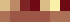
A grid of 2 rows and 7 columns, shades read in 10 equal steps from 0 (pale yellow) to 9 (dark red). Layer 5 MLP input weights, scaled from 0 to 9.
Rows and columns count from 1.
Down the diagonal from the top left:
2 6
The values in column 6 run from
0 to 5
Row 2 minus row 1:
3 2 -2 -3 4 5 -4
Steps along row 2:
up same same same down same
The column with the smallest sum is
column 6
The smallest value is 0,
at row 1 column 6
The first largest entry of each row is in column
4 2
